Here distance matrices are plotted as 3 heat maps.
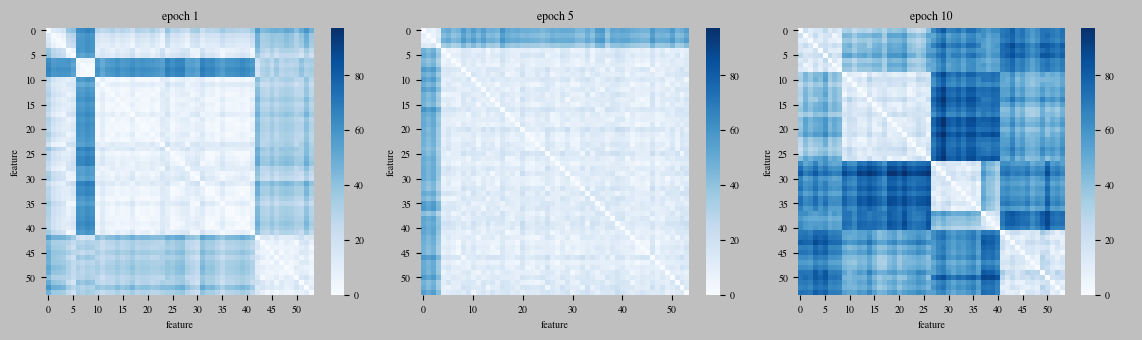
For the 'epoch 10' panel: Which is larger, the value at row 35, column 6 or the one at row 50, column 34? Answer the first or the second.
the second
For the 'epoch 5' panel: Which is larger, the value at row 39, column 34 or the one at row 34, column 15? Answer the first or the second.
the first
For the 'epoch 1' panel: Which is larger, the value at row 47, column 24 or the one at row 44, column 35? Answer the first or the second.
the first
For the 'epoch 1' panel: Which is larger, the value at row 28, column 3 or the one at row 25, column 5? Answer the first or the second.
the second
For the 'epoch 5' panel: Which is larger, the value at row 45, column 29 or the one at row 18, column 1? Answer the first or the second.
the second
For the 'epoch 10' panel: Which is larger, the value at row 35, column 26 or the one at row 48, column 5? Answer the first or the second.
the first
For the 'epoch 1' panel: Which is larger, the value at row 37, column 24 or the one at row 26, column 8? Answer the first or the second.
the second
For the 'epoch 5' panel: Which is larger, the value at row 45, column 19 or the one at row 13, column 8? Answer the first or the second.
the second
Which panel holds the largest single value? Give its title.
epoch 10
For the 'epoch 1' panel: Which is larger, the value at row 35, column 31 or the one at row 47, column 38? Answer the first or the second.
the second
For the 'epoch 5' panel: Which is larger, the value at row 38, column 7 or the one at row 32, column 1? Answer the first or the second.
the second
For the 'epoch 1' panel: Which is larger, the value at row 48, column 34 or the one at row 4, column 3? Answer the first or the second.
the first
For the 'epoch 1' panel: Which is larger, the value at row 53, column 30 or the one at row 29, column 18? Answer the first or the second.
the first
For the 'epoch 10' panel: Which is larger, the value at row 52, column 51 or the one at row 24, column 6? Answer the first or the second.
the second
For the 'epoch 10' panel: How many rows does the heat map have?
54
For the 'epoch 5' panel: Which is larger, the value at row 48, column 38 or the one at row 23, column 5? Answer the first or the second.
the second
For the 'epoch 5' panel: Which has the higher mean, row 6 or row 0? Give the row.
0
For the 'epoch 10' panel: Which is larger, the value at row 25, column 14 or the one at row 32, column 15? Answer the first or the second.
the second
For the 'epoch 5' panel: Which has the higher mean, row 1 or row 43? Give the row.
1
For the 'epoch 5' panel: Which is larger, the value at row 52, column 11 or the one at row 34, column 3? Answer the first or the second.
the second
